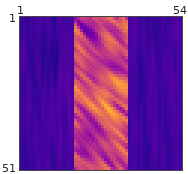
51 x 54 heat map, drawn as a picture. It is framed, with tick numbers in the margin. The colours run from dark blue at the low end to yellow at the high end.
It is made of 1 by 3 panels. Panel 1,1: very low, streaked downward, faint in contrast. Panel 1,2: middling, slanting down to the right, strong in contrast. Panel 1,3: very low, streaked downward, faint in contrast.
